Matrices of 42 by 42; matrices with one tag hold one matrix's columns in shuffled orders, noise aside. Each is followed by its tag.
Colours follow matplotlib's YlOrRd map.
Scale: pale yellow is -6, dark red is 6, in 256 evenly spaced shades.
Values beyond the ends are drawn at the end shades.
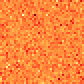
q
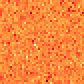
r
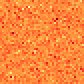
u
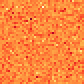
u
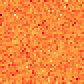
q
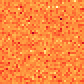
u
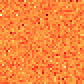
q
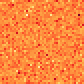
q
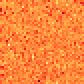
r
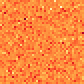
u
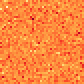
u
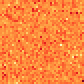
r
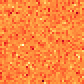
r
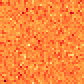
r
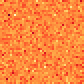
q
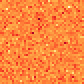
u
